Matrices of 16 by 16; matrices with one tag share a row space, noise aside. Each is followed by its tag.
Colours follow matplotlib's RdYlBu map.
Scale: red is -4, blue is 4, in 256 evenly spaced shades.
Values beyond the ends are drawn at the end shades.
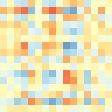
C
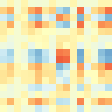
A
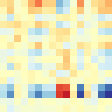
A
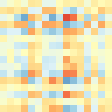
C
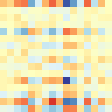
C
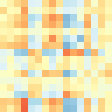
C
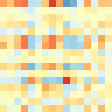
C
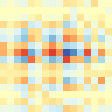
C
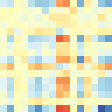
A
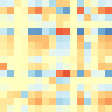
A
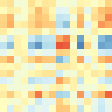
A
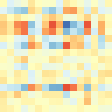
C
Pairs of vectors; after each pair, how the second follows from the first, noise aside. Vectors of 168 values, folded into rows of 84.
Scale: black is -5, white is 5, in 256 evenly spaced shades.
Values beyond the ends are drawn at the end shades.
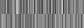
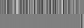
partly zeroed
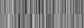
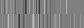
partly zeroed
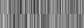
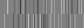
partly zeroed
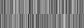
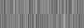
shrunk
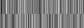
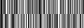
scaled up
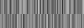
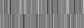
partly zeroed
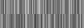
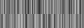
negated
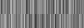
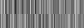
wrapped around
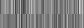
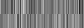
negated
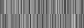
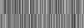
negated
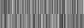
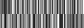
scaled up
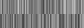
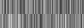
reversed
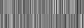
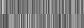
reversed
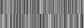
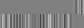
partly zeroed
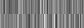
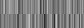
negated
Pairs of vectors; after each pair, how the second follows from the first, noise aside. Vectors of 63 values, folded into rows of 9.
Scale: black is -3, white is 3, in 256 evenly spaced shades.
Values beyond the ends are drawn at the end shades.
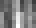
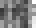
wrapped around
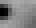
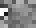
sign-scrambled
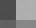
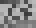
sign-scrambled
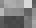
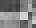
wrapped around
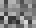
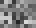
sign-scrambled
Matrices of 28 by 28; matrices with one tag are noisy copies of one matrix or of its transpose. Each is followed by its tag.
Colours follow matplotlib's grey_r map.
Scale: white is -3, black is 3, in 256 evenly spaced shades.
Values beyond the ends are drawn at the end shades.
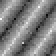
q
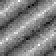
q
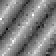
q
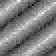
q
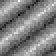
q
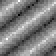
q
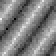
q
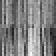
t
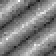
q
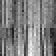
t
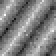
q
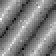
q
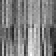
t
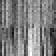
t
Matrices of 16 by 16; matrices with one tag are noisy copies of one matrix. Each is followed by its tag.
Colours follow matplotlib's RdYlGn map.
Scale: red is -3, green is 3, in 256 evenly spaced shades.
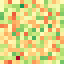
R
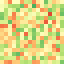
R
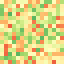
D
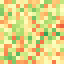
D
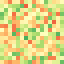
R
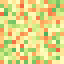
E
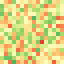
D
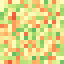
R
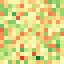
E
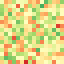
D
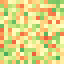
E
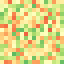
R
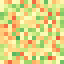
R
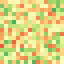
E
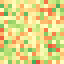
E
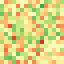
D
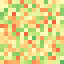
R
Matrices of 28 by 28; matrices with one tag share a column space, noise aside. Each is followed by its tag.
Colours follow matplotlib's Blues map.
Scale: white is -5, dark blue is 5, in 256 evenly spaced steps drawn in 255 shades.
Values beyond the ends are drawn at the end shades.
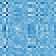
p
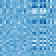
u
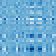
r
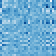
u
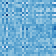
p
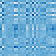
p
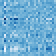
r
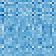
p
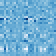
r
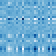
r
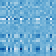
r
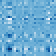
r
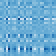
r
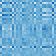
p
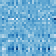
r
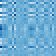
p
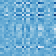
p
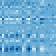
r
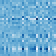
r
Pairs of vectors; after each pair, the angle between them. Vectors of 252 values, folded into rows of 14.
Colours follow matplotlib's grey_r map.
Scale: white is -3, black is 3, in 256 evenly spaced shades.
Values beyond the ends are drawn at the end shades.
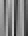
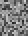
orthogonal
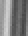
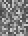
orthogonal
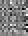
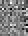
nearly parallel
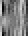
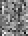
partly opposed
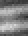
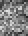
partly aligned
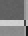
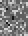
orthogonal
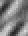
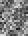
partly aligned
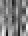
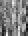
nearly opposite
